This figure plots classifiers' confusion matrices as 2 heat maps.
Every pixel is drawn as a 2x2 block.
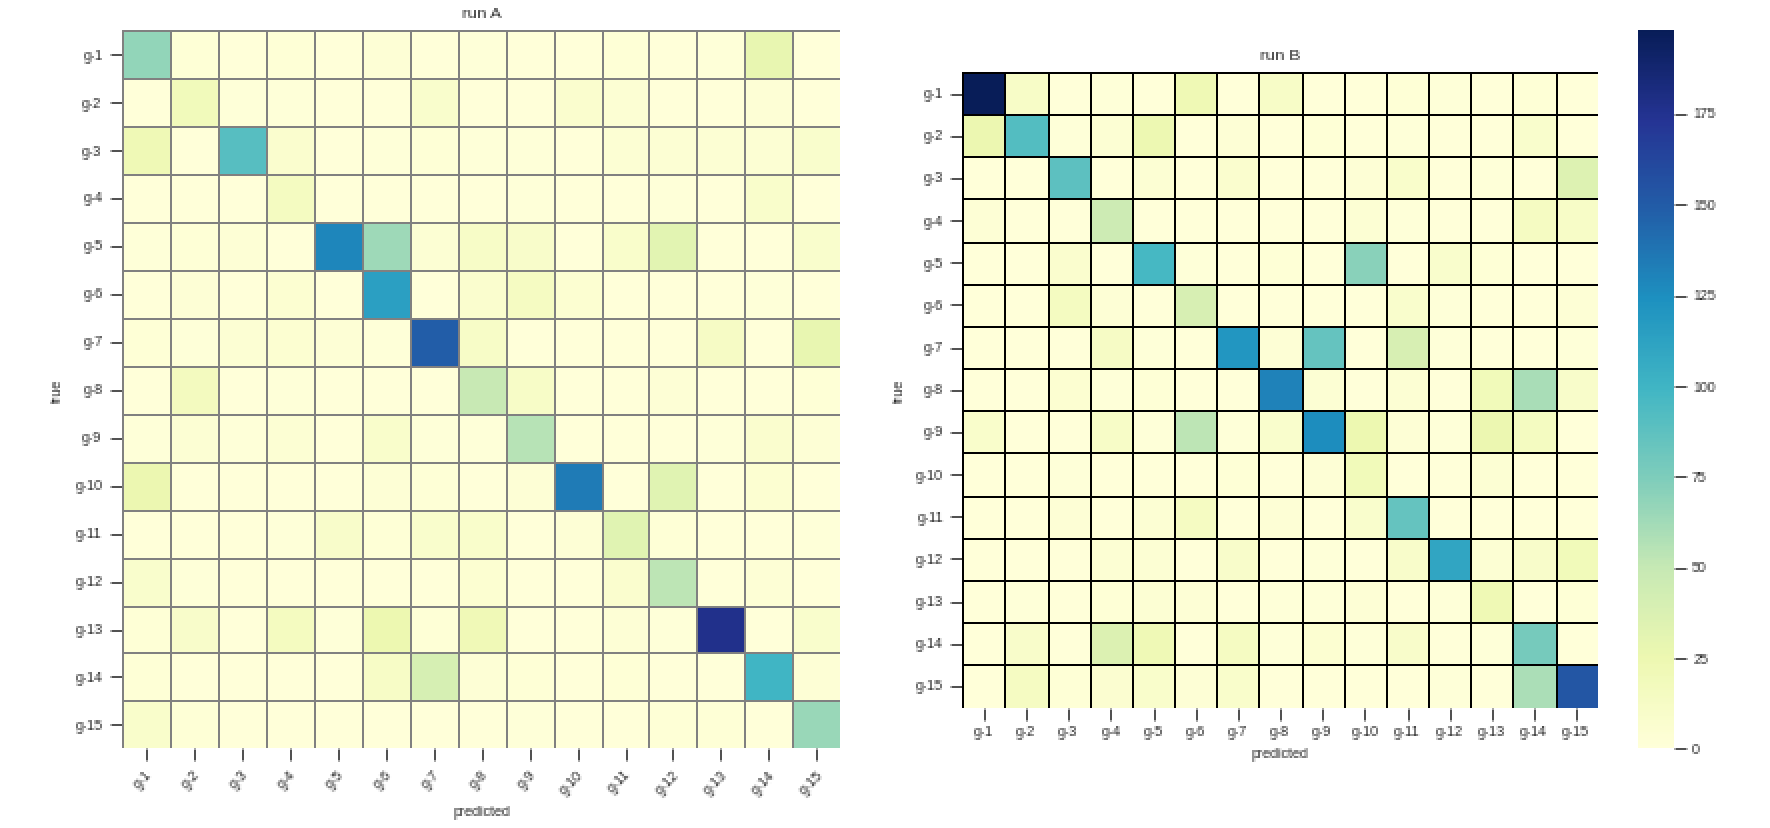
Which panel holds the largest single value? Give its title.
run B
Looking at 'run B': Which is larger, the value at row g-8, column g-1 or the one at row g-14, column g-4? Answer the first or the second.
the second
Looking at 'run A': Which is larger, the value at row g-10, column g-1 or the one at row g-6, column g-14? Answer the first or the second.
the first
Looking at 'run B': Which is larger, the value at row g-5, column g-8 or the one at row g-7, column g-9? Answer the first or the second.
the second
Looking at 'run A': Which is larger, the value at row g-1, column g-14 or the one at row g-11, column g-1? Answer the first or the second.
the first
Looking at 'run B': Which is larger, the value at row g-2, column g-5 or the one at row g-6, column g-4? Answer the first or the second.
the first
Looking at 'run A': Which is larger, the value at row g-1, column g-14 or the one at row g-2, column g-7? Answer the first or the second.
the first
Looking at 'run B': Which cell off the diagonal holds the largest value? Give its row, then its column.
g-7, g-9
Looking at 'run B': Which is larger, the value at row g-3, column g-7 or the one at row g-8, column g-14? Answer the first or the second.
the second
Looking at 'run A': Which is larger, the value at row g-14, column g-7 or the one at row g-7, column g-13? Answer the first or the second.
the first
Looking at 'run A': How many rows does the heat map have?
15
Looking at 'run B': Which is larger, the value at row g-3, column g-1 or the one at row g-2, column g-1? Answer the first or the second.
the second
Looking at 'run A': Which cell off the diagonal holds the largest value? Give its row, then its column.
g-5, g-6
